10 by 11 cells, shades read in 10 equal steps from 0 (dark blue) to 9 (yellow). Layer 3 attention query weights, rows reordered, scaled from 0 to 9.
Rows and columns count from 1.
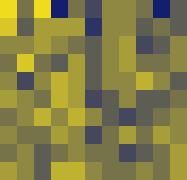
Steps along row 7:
up up down up down down down up up up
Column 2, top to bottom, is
4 3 5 8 2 5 5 4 5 5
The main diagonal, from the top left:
9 3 6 3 6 2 3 6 3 4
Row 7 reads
4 5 7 5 7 5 3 2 3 4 5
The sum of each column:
56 46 51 50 56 30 43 46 38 37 45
